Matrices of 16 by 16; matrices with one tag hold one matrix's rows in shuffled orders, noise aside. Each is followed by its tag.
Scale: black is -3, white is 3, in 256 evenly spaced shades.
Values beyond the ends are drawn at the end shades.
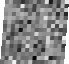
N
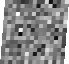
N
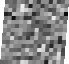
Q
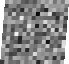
N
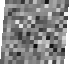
N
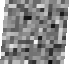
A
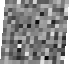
N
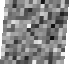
A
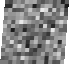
Q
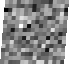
Q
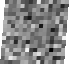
A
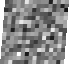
Q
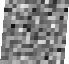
Q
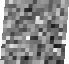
A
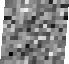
Q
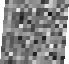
N
